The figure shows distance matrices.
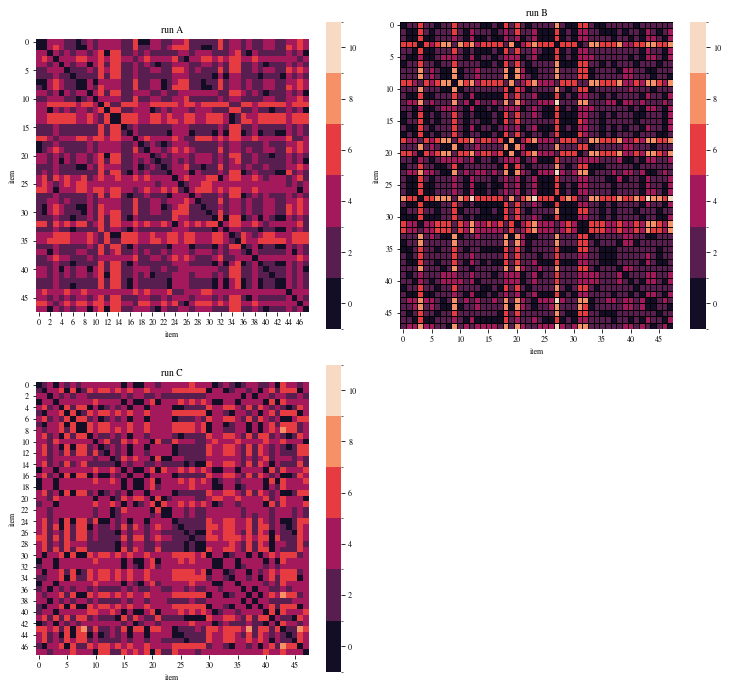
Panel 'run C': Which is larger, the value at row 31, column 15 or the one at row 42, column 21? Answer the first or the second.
the second
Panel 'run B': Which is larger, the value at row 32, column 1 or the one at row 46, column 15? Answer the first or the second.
the first
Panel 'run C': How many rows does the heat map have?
48
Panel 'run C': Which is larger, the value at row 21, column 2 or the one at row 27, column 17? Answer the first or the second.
the second
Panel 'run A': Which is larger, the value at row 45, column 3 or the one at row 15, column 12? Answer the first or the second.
the first
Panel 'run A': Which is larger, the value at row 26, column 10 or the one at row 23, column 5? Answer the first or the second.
the first
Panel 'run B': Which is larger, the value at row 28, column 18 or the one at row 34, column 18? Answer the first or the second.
the second
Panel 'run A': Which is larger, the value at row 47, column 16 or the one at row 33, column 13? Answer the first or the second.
the second
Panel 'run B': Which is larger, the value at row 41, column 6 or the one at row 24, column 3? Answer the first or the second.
the second
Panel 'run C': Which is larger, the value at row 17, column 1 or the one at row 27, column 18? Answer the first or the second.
the second
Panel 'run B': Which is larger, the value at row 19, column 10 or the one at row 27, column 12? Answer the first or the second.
the second
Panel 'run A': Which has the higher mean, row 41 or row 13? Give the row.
13
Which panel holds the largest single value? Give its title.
run B
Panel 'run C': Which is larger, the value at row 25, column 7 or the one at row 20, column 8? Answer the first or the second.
the first
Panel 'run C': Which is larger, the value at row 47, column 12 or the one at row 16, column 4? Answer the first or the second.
the first
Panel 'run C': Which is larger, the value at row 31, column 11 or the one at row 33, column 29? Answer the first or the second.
the second
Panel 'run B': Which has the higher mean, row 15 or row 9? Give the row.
9
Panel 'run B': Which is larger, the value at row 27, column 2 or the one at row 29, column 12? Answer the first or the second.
the first
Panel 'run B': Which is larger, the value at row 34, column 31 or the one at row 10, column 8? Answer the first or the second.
the first
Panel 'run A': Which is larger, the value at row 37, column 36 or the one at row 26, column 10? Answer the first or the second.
the second
